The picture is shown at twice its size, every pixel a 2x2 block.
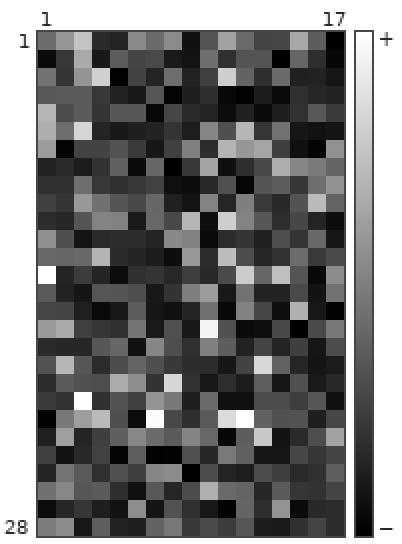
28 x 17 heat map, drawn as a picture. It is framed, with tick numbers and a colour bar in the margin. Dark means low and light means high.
Most values sit low, with a long tail of high ones. Neither half mirrors the other. No single row or column stands out from its neighbours. Overall the values sit about 30% of the way up the scale. Fine speckle covers the field. No regular stripes run through it.
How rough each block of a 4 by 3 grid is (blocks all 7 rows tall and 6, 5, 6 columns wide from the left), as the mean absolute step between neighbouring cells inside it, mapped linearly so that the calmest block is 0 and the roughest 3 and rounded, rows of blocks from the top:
220 / 031 / 121 / 130
